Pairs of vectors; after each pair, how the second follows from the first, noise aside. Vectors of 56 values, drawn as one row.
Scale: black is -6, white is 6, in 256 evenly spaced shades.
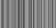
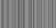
shrunk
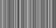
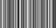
scaled up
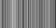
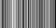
scaled up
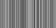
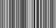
scaled up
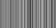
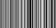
scaled up
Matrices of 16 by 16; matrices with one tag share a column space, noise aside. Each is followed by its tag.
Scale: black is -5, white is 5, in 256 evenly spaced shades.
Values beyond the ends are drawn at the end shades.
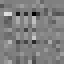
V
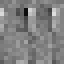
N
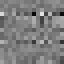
V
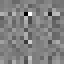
V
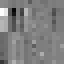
N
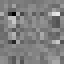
V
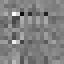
V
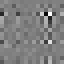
V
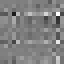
V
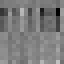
N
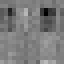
N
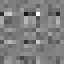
V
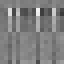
N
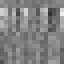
N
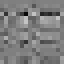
V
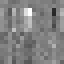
N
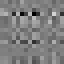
V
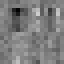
N
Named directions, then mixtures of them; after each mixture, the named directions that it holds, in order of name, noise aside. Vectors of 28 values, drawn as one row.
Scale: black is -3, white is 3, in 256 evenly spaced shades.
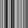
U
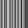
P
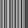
P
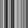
U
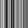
U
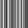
P, U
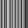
P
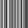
P, U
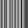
P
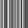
P, U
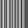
P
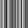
P, U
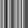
P, U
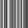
P, U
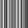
P, U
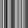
P, U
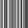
P, U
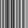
P, U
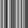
P, U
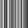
P, U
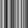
P, U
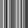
P, U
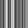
U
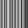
P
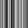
U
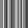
P, U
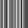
P, U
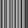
P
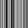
U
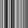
U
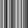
P, U
